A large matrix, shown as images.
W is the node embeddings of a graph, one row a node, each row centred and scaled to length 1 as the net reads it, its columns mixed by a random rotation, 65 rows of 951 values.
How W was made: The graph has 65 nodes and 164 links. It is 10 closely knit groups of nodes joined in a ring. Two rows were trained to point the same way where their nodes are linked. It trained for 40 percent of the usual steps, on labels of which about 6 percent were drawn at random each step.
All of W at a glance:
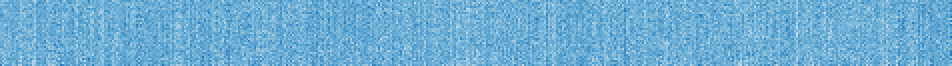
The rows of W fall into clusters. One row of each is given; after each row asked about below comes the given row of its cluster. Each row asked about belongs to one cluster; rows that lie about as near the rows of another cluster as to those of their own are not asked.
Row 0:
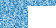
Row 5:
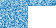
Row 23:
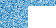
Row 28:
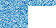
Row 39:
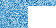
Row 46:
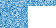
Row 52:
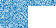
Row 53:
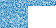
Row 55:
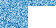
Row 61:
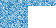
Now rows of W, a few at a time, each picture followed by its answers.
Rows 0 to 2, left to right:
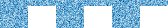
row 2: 23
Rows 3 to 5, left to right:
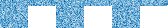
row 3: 52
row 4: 46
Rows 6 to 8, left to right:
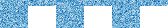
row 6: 28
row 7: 39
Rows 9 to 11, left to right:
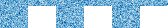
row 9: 23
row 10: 55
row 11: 5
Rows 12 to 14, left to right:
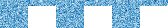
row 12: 5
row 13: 28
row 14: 0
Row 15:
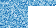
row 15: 39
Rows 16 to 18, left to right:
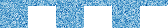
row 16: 39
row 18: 46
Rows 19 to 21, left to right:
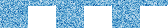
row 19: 28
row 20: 55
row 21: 52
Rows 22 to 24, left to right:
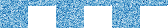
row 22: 28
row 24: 53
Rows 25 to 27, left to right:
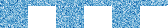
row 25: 61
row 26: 61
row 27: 28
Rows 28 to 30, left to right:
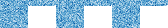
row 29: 52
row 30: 28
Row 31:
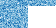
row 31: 55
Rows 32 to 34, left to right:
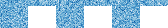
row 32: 23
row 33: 52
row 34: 61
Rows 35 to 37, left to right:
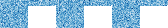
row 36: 52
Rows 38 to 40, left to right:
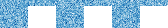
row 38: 46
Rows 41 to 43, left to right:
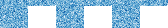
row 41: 0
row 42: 5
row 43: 0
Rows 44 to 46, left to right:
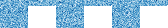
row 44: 28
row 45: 53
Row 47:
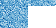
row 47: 61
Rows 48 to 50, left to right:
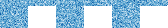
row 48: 46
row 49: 55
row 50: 55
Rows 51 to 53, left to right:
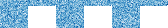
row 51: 5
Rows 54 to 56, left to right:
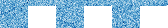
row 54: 52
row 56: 5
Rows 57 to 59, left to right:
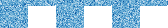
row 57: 61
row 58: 23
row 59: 23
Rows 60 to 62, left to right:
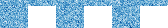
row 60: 61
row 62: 55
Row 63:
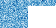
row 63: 0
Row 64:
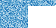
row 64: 61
